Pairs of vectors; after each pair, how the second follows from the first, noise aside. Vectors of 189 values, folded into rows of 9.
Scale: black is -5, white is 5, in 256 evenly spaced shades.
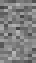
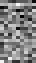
scaled up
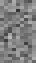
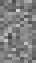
negated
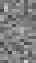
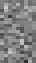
sign-scrambled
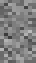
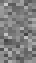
negated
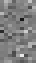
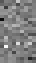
shuffled
